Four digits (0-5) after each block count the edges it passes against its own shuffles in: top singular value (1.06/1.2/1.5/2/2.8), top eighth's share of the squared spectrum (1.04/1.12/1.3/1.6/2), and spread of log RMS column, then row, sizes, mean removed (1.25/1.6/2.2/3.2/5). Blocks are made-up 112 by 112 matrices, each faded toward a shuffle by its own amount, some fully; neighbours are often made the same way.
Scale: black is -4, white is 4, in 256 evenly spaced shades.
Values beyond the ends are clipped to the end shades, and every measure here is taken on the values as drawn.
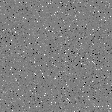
2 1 0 0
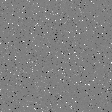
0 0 0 0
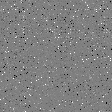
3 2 0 0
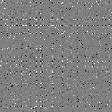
5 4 2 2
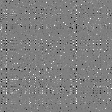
5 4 2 2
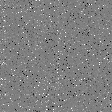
2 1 0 0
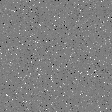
0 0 0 0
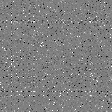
4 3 1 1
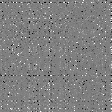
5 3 2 2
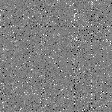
3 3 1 1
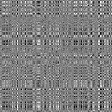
5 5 4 4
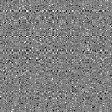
5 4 3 3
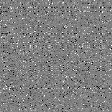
4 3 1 2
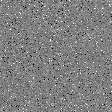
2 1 0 0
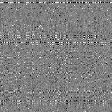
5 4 2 3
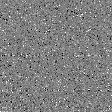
3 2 0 1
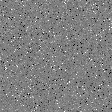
0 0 0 0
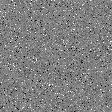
0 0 0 0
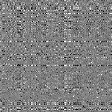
5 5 3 4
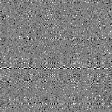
4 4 2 3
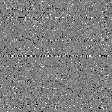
4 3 1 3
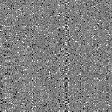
4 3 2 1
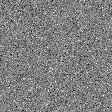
0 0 0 0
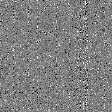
2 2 3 0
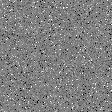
0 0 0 0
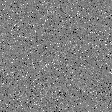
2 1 0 0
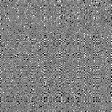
5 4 3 3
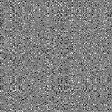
5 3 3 2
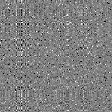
5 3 2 2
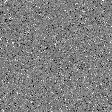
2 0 0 0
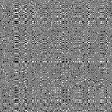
5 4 3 3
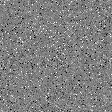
2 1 0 0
